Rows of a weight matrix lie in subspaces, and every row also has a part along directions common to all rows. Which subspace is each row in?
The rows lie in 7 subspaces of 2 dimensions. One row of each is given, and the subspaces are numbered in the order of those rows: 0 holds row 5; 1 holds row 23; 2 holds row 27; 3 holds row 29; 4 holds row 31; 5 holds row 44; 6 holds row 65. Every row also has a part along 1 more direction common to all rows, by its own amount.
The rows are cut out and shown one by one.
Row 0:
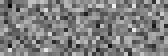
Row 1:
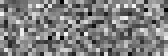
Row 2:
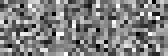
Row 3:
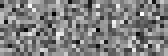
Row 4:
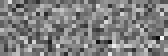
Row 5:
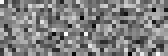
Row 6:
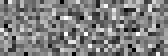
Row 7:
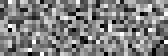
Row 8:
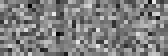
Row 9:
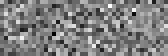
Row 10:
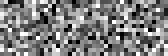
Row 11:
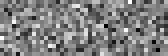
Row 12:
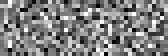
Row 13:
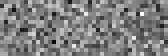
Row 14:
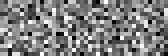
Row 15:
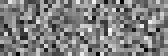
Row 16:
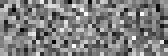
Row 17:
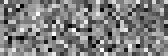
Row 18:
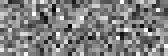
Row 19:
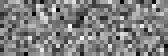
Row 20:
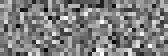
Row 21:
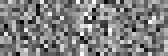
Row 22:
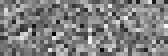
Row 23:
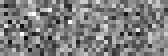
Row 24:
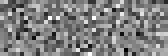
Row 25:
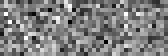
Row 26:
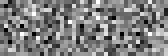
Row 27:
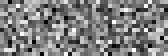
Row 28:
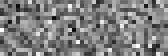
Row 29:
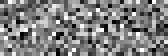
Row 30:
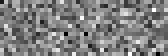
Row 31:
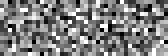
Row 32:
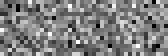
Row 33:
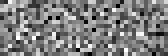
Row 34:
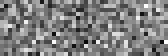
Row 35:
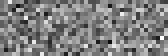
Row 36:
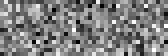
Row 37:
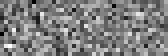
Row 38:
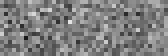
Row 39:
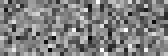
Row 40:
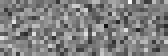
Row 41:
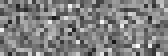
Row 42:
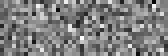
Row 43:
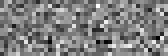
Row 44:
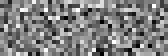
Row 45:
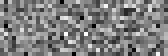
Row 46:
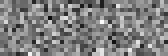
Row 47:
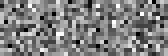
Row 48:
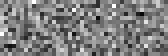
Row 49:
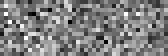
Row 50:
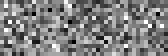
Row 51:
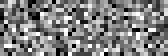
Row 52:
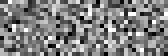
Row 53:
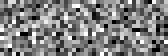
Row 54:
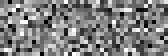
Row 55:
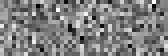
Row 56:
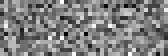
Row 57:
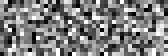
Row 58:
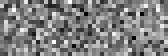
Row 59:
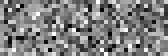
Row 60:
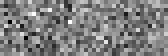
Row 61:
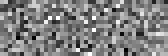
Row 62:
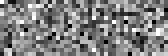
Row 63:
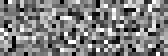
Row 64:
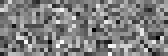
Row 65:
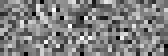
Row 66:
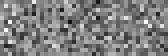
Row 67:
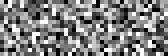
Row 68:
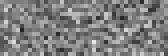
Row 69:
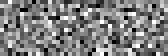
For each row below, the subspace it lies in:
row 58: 4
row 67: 0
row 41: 5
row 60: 1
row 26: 1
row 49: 1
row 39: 3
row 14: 6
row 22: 3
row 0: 5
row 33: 2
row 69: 5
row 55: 6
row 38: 1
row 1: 0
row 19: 6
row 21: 6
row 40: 3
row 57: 4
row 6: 0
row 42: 6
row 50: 1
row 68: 0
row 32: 5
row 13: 4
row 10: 6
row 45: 0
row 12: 5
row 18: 6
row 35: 2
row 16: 4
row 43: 2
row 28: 5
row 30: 0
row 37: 1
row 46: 5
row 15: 6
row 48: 1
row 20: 5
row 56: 0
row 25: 1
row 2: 4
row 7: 4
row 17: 3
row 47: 4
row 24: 2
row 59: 3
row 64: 2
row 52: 3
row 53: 3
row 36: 5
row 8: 4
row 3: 4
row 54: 2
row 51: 1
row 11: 3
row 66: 1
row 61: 2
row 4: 2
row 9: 3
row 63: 0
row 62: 0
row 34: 4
